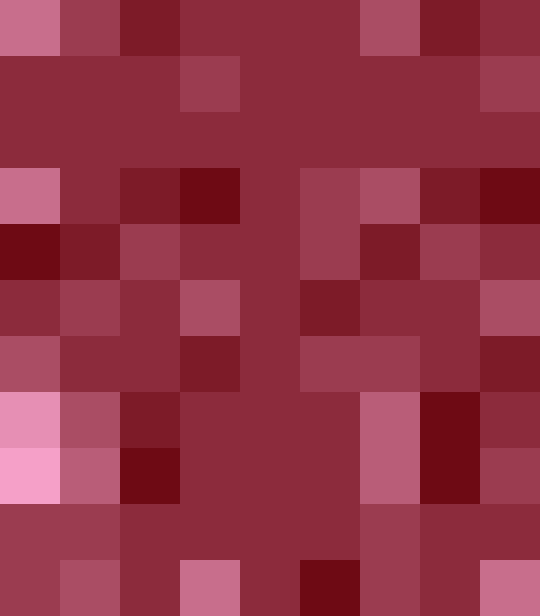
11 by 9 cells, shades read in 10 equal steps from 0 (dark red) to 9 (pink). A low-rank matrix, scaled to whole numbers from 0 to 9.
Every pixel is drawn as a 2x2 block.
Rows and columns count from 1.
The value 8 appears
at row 8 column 1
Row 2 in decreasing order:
3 3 2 2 2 2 2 2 2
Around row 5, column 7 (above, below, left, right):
4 2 3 3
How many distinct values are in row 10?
2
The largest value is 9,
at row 9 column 1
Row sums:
23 20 18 19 17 22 20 26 28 21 28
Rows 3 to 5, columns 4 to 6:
2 2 2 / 0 2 3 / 2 2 3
